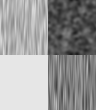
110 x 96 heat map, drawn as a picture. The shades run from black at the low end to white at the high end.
The table splits into 2 rows of 2 panels. Panel 1,1: high, streaked downward. Panel 1,2: low, blotchy. Panel 2,1: very high, flat. Panel 2,2: middling, streaked downward.
